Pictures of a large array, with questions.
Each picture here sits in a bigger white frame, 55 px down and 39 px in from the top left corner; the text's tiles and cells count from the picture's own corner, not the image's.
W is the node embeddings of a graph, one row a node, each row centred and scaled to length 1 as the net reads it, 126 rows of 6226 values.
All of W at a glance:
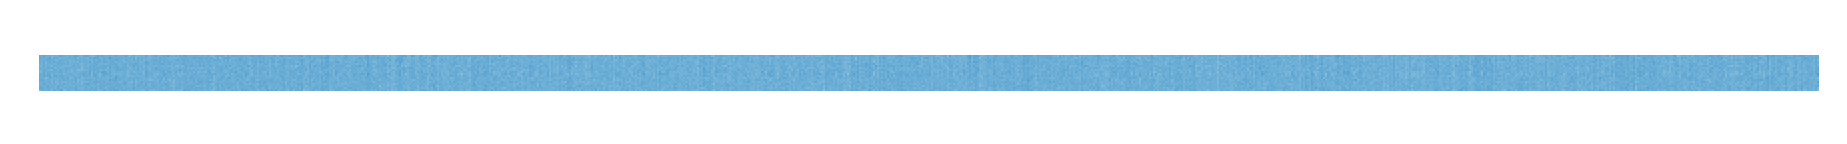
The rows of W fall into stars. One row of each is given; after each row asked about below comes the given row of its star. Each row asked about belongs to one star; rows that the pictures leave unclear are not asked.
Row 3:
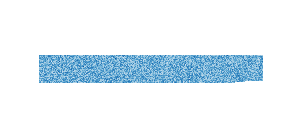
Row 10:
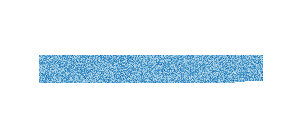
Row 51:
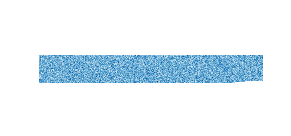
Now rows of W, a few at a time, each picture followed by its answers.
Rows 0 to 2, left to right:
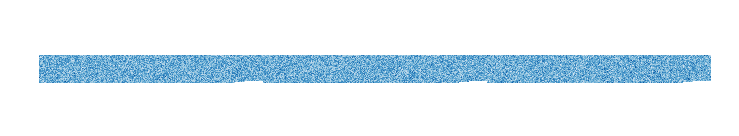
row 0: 3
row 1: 51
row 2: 3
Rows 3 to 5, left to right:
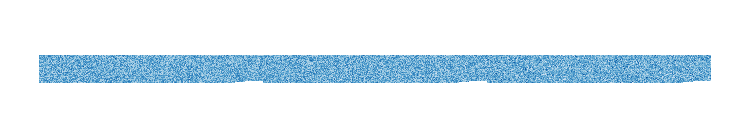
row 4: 51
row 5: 51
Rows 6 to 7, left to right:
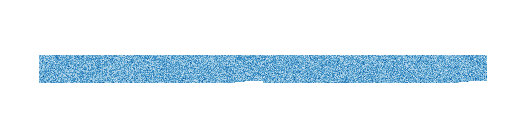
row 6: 51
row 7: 51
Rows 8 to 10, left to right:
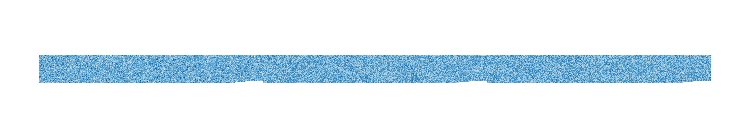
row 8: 3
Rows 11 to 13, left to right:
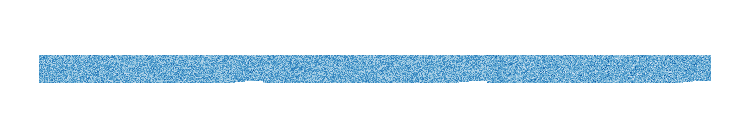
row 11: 3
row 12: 10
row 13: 3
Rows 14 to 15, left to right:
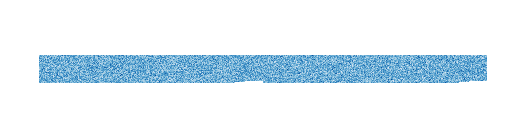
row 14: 3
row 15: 3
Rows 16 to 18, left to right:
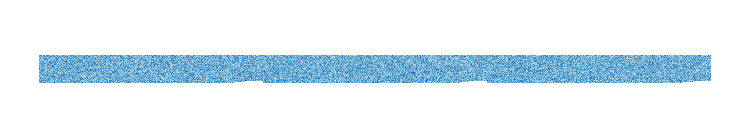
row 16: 10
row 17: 51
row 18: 10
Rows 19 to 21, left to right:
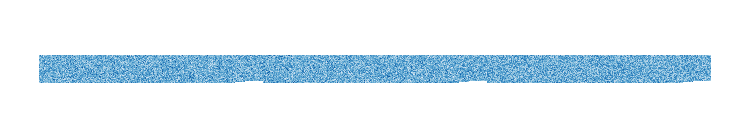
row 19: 51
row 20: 3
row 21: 3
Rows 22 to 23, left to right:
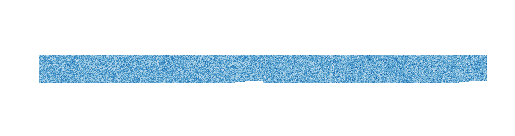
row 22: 51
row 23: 51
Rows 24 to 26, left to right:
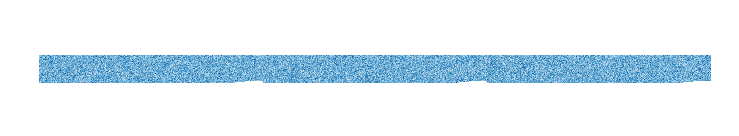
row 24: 10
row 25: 10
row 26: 51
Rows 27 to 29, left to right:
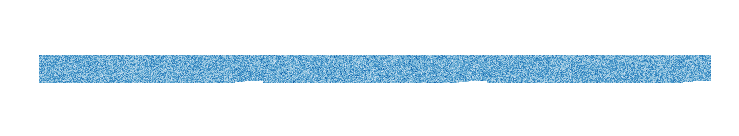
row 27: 3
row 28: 3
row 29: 51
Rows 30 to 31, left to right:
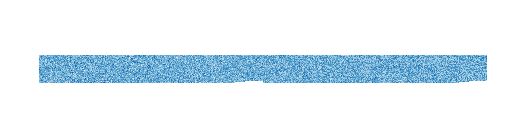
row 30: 51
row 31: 51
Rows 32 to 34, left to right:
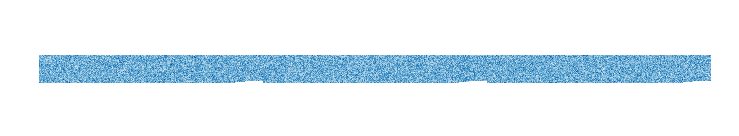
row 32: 3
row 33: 3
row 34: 10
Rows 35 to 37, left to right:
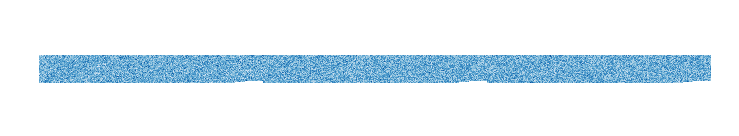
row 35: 10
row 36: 3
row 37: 10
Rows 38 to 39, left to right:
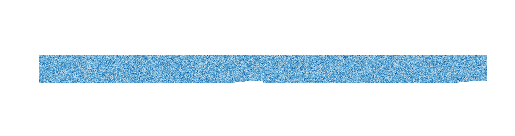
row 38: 51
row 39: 10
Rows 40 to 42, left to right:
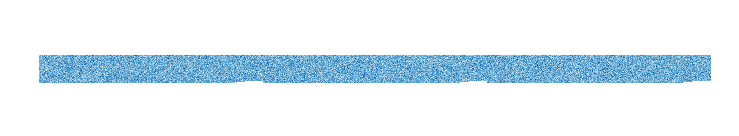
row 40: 10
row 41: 51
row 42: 3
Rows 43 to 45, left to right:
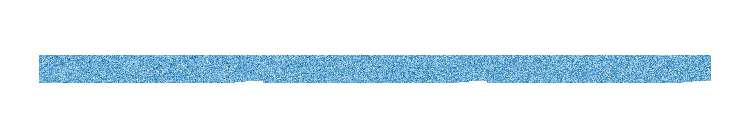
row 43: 3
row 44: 51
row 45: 51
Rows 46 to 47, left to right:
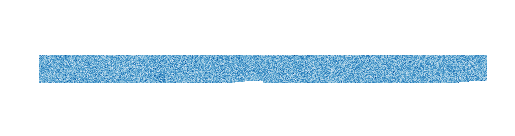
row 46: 3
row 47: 51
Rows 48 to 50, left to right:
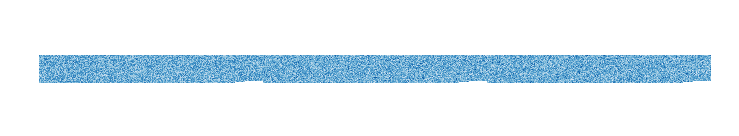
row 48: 10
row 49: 51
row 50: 10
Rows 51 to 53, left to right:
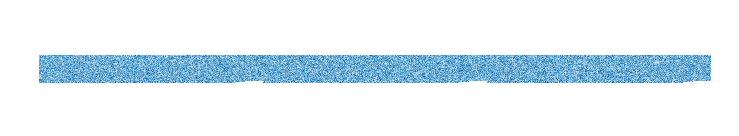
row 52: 3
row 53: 3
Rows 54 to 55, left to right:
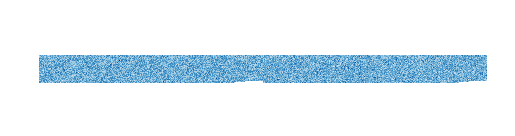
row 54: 3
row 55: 51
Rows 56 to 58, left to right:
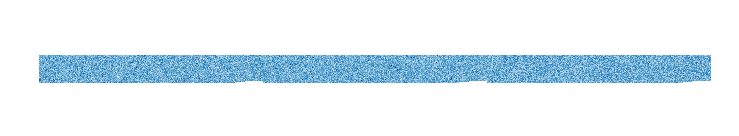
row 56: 51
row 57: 51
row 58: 3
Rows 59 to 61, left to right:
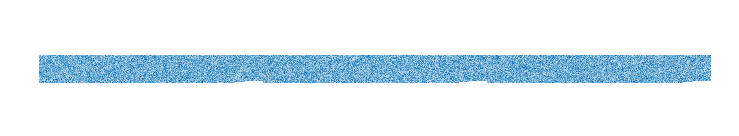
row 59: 51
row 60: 51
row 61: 10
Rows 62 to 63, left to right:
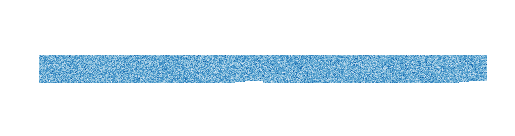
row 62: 51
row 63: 51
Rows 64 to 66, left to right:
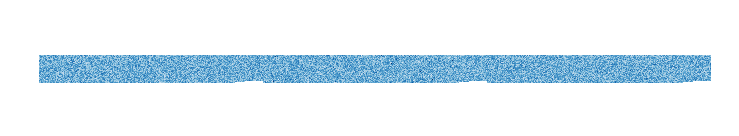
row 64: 51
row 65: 10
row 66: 10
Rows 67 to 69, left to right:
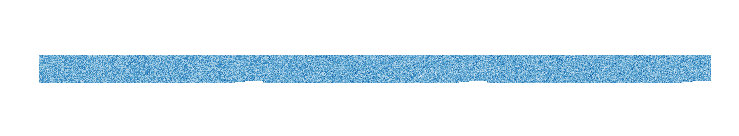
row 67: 51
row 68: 10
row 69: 10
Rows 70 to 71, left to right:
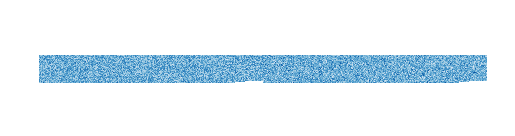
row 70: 10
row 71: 3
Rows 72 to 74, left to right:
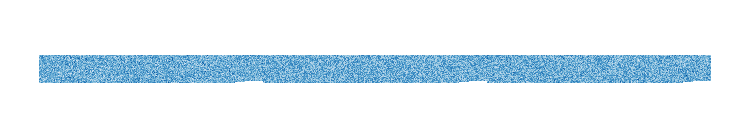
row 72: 51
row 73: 51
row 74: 3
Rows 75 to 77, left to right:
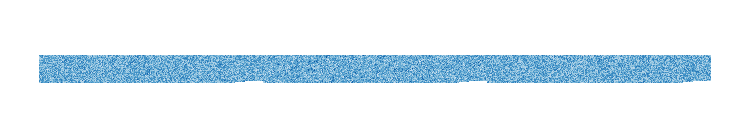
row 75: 51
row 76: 10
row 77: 3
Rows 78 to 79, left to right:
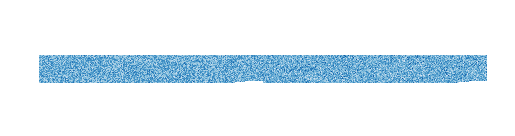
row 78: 51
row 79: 10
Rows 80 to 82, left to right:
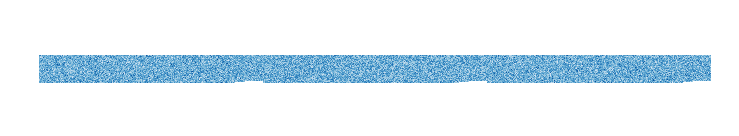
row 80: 3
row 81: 10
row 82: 3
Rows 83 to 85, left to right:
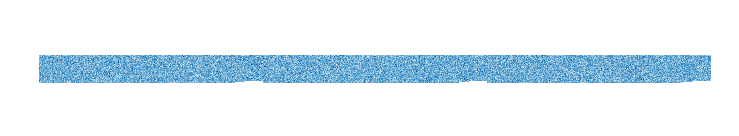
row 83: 51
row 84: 3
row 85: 3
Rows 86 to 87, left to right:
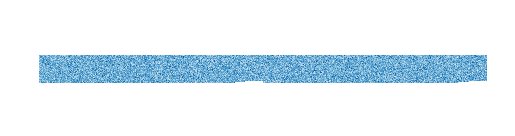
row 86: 51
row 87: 10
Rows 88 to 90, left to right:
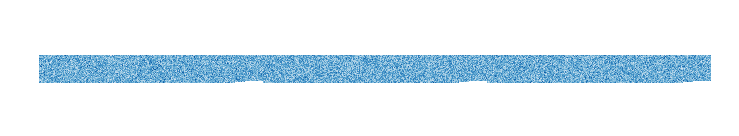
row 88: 3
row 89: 3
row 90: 10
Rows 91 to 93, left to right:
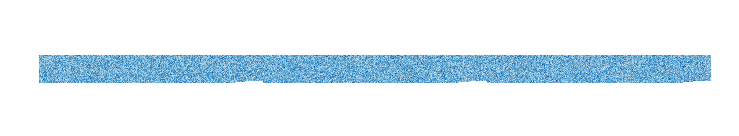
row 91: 3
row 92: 10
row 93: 10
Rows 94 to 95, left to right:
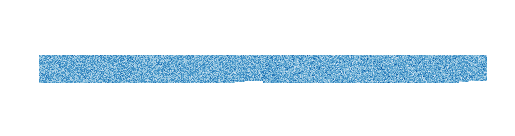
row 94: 10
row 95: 3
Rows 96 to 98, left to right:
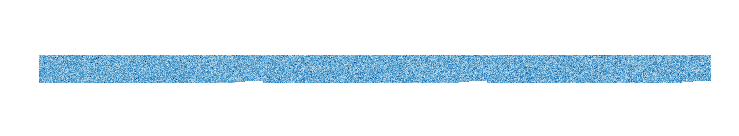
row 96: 51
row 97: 51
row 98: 10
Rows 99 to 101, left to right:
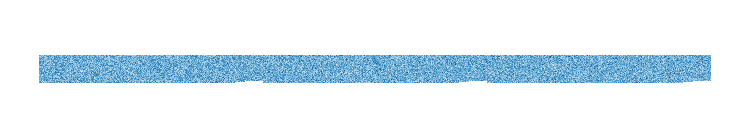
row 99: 3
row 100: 3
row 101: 10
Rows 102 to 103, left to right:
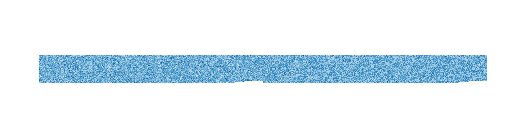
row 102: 51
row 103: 3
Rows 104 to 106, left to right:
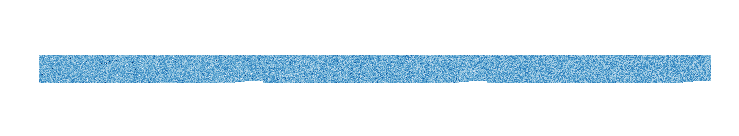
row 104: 51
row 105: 51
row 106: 10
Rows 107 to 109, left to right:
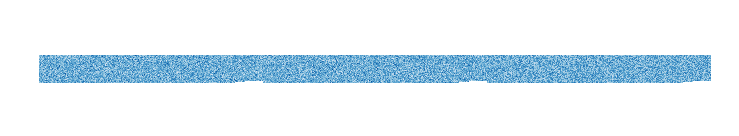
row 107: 10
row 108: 3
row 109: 51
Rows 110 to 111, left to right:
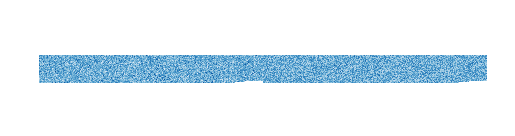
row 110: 3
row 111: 3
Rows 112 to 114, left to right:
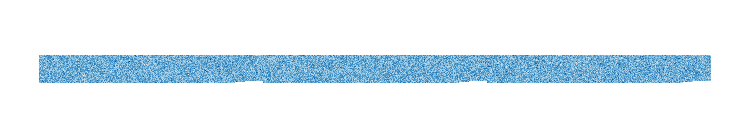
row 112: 10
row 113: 3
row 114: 3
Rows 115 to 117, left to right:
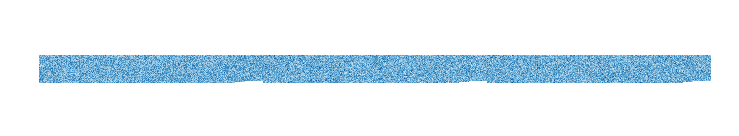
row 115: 51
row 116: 3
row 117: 3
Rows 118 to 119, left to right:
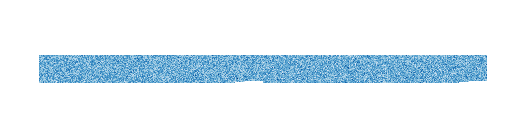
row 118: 10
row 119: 51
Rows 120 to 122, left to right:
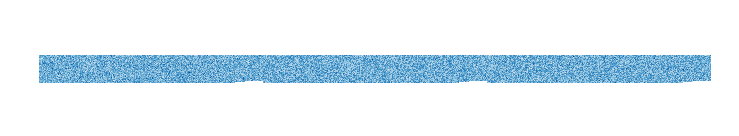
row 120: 51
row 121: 3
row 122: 10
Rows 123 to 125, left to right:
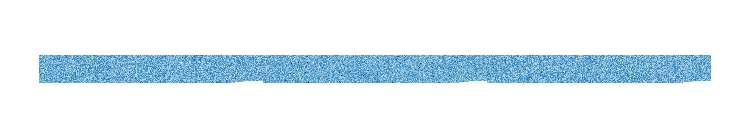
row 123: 3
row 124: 51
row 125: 51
